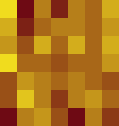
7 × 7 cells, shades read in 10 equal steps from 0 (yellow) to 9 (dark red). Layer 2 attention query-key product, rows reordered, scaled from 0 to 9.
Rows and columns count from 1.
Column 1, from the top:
0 2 3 0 6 6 9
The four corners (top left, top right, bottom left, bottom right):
0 2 9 7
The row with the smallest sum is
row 3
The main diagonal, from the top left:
0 8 2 6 4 3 7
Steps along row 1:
up down up down up down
